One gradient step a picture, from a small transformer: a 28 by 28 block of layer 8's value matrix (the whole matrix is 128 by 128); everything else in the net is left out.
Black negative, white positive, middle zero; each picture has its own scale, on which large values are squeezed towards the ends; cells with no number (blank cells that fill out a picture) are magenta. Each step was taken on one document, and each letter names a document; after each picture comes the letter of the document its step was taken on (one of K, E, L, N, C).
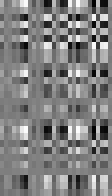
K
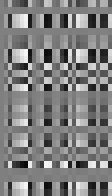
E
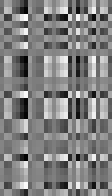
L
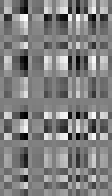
L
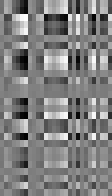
L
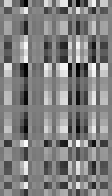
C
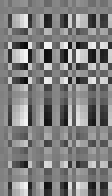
E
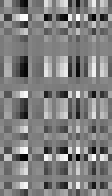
L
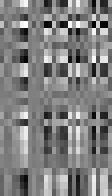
K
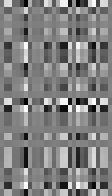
C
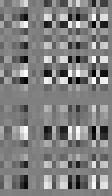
K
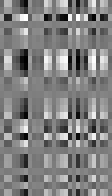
L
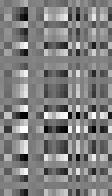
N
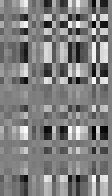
K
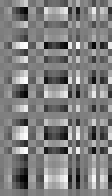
N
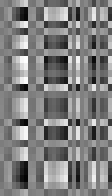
N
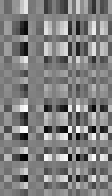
N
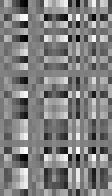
L
